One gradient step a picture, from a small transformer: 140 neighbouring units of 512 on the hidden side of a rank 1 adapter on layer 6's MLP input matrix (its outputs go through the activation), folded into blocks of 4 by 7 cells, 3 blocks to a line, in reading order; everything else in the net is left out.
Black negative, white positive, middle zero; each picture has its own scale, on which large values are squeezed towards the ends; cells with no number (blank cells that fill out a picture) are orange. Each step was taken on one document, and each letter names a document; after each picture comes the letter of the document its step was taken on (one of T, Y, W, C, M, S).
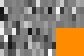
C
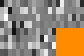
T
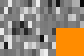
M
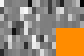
M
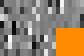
T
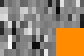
T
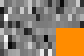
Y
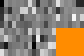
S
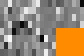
M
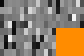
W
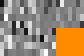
T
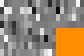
Y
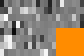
T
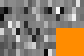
C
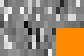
Y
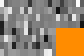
Y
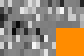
M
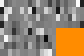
Y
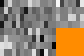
S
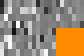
T
